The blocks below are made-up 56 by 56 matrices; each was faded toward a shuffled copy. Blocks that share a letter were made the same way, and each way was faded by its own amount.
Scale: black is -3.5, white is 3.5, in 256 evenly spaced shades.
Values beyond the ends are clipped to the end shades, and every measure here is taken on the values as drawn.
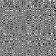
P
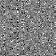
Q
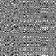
P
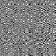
P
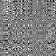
P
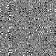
Q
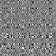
P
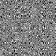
Q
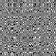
P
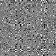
Q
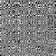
P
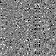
Q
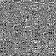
Q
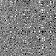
Q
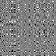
P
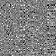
Q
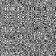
Q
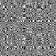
P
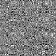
Q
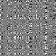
P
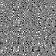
Q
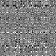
P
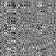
P
